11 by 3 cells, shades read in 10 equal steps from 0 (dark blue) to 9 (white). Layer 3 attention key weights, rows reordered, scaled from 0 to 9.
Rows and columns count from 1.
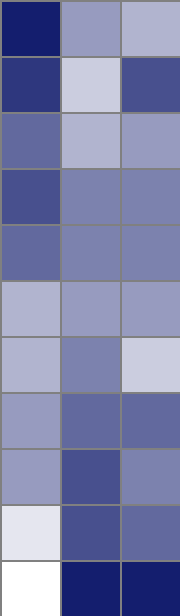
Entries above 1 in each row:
2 2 3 3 3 3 3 3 3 3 1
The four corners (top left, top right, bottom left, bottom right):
0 6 9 0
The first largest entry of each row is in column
3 2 2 2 2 1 3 1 1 1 1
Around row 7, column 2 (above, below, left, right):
5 3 6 7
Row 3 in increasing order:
3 5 6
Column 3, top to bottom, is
6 2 5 4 4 5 7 3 4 3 0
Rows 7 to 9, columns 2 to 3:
4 7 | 3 3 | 2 4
